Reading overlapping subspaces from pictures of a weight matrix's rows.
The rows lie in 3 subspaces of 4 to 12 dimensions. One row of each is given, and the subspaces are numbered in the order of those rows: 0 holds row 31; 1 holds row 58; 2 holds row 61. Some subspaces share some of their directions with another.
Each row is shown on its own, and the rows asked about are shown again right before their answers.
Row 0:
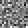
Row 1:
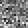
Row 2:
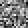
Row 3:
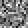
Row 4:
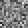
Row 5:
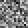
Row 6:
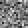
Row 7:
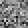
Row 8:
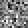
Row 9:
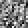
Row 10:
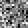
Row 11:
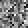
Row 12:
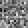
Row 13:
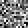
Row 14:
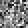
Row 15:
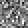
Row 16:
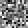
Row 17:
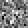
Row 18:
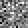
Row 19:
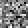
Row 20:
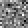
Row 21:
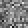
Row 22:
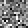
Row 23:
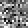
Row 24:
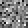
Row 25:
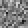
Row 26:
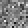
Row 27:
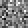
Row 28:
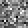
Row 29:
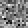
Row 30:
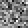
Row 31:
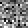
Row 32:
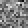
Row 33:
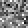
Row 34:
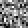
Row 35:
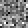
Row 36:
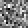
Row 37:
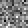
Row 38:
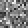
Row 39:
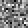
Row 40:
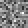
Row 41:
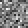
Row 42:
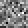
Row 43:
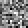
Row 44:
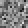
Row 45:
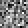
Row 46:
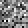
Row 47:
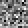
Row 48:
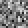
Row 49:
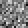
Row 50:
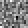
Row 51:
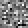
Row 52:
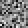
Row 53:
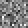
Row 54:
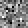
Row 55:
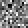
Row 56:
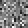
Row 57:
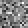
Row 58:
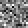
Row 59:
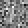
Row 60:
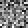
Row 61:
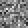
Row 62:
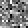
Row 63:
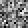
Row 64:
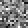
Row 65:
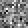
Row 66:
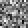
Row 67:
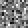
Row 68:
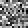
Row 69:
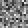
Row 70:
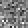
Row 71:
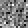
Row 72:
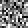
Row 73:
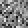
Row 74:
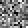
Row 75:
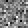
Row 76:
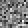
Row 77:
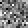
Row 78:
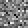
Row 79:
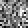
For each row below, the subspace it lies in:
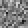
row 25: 2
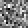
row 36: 2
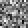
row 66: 1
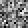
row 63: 2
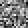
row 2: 2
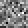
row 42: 2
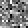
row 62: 1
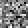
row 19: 1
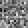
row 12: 1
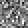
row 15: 2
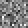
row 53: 1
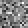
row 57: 2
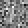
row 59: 2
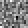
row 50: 1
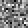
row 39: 2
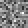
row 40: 0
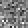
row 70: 2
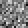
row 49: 2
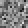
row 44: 2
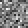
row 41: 1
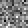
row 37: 1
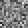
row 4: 2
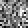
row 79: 2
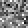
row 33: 2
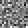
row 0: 1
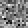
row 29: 0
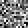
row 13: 2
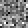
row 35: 2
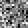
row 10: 1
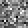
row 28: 1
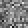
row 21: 2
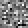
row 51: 1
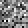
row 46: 2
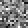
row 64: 1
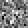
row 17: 1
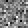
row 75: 1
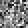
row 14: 0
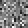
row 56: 2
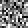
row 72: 2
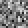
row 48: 2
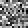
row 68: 1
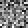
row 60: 0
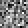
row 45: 0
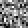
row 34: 1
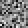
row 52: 2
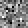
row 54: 0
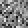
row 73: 2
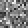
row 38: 1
